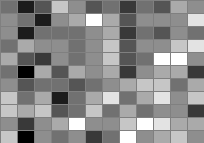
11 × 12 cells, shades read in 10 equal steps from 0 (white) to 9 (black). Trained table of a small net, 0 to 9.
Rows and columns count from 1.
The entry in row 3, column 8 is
7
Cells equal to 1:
5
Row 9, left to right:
2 3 2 6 5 2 5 3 5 4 4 7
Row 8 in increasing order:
1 1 2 2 3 3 3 4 5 5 5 8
